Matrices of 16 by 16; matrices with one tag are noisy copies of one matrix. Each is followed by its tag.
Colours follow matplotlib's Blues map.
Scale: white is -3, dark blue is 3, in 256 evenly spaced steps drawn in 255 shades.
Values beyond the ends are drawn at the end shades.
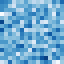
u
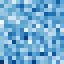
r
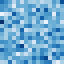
u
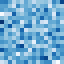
u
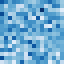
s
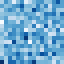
r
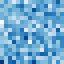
r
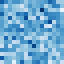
s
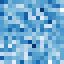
s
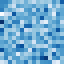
u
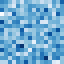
u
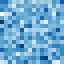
u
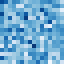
s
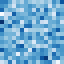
u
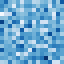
u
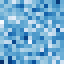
r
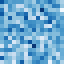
s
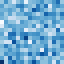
r
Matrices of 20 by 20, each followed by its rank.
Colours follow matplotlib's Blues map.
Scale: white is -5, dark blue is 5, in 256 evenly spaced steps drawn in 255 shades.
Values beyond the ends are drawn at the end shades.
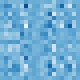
three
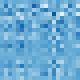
three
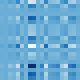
one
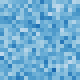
full rank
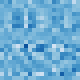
three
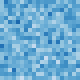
full rank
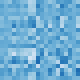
three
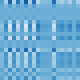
one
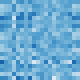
three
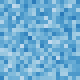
full rank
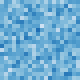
full rank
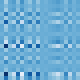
one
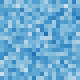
full rank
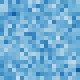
full rank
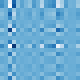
one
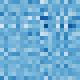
three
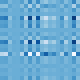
one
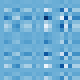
one
